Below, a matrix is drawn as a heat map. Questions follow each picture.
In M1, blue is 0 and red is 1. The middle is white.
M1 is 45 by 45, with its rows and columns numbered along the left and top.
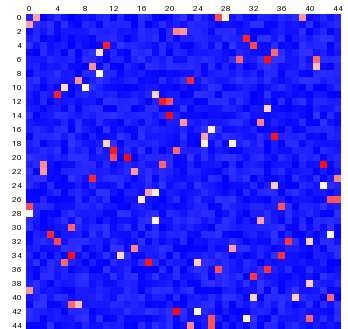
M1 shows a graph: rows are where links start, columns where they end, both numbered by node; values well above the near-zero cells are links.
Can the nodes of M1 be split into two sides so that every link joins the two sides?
yes
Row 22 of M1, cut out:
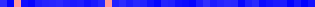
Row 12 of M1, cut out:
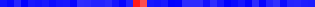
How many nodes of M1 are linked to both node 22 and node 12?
0
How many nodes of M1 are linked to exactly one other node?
11
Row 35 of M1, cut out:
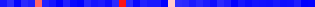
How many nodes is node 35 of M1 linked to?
3
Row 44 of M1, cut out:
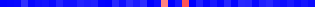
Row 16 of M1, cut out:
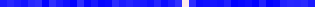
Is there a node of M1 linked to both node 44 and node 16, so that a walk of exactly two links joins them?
yes
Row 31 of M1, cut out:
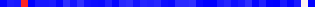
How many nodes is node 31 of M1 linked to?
2
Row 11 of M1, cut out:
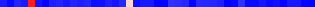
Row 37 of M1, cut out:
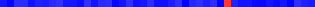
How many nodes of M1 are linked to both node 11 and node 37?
0
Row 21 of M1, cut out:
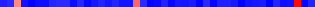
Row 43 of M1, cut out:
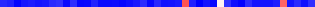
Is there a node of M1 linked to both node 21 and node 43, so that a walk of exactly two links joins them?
no
